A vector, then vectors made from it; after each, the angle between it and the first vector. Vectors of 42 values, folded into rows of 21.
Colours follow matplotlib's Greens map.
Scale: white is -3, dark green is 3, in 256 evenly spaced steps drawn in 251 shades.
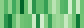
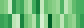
partly aligned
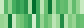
partly aligned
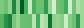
nearly parallel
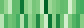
partly aligned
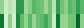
orthogonal
